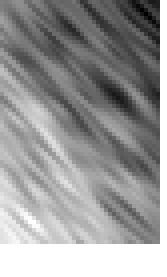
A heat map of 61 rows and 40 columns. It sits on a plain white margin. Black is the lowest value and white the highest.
No lone cell stands out from its neighbours. The bottom left is the ninth with the highest average. No row or column stands out. Values rise toward the bottom left. The top right is the ninth with the lowest average. The halves do not mirror each other.
